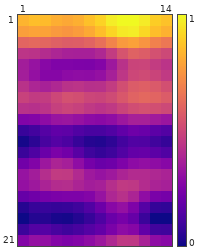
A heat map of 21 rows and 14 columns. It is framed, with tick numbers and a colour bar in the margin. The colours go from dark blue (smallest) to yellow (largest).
Lone odd cells: none. Slope: up to the top. Ninth with the highest average: top right. Stripes: horizontal, repeating 3 times.
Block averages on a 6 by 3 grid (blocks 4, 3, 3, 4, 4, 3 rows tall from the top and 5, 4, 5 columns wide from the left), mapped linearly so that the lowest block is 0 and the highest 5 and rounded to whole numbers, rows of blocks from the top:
4 4 5 | 2 2 3 | 2 2 3 | 0 0 0 | 1 1 1 | 0 1 1
